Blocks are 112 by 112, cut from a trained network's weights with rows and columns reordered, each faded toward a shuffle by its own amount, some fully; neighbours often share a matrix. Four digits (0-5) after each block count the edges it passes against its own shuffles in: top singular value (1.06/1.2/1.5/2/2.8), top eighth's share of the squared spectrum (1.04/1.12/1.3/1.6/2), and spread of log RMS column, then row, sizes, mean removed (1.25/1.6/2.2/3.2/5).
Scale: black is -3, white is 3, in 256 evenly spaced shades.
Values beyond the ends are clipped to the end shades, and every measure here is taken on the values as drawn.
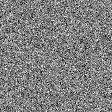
1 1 0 0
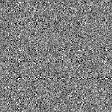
4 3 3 3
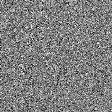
3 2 1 1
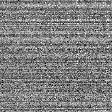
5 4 2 2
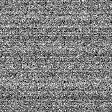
4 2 1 0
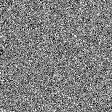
0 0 0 0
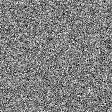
0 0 0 0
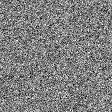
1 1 0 0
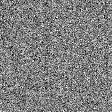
1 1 0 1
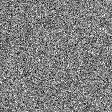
0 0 0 0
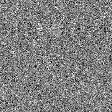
2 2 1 1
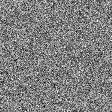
0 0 0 0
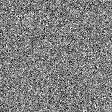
0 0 0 0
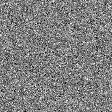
1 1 0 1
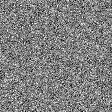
2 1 0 1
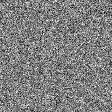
1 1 0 0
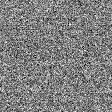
1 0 0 0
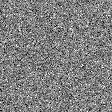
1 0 0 0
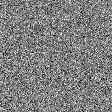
1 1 0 1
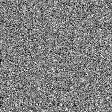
2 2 0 1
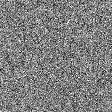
1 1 0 1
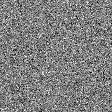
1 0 0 0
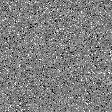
2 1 0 1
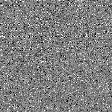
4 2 0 2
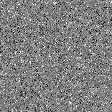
1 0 0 0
